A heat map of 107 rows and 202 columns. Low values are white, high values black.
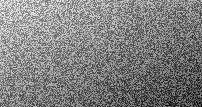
Stripes: none. Ninth with the lowest average: top left. Odd rows or columns: none. Ninth with the highest average: bottom right. Mirror symmetry: none. Slope: up to the bottom right.
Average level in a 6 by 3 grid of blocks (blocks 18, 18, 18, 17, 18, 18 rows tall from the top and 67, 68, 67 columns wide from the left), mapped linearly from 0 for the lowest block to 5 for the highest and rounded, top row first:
0 1 2 / 1 2 3 / 1 2 3 / 2 3 4 / 2 3 4 / 3 4 5
